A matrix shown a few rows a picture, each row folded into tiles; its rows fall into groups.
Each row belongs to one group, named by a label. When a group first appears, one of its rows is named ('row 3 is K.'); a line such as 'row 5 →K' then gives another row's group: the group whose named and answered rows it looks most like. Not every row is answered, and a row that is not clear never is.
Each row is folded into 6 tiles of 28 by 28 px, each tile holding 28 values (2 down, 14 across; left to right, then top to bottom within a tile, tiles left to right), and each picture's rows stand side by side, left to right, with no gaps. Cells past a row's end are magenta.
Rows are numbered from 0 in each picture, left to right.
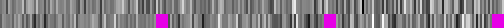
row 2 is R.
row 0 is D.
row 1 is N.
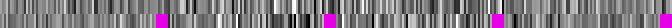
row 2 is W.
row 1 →N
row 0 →W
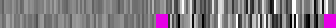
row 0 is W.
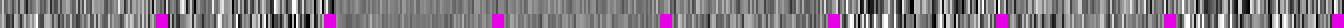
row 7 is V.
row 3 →W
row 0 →R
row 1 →N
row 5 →V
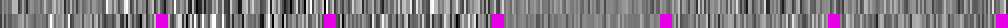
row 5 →W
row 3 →D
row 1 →V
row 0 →N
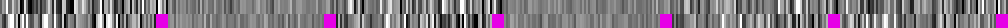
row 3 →W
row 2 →N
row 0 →V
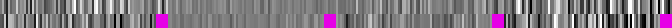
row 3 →N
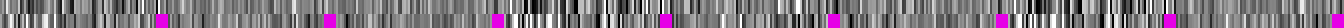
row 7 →N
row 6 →V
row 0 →V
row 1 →N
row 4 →N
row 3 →V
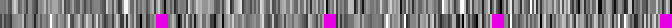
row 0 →N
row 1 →D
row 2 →N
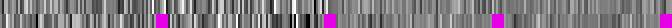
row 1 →N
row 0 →W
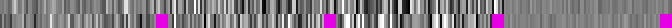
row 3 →W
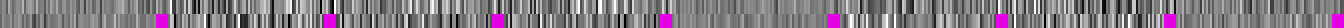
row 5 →V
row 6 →W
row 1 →R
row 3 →R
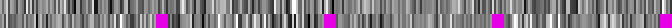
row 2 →D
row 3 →V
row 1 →N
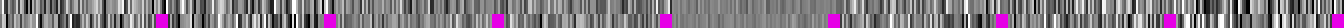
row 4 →W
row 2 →W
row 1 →N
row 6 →R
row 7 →V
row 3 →W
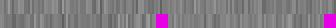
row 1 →W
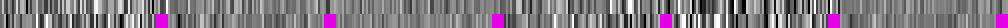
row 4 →V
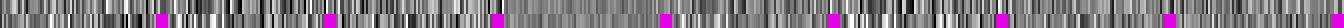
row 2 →R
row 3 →W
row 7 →R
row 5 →V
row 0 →N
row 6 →R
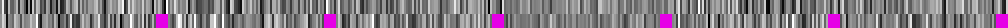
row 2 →R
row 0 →R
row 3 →R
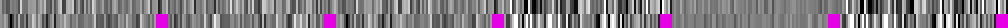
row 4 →D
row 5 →V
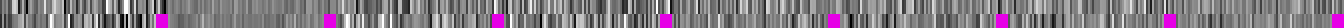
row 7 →D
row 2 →V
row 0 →N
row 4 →R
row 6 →D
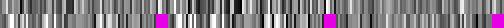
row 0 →V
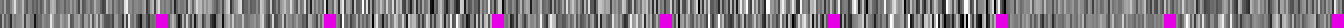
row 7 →V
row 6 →D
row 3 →R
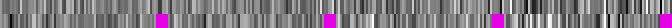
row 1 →W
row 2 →R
